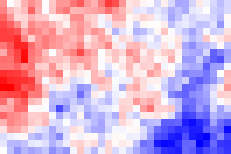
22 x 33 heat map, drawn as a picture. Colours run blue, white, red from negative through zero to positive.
The field climbs toward the top left. The bottom right is the ninth with the lowest average. No single row or column stands out from its neighbours. The texture is blotchy.
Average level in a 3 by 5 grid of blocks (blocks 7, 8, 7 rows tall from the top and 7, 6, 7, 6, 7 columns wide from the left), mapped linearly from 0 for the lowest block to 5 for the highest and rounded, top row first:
4 4 3 2 2 / 5 3 3 3 1 / 3 2 2 1 0
